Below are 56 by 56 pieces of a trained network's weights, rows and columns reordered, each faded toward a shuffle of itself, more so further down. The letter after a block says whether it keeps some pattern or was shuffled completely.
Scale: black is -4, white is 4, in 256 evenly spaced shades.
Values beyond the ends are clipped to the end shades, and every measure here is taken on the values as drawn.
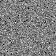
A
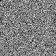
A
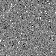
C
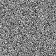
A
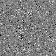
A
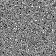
C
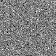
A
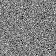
A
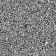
C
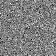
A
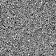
A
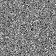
C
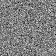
C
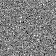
C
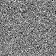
A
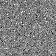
C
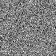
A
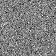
C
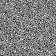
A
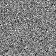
C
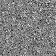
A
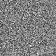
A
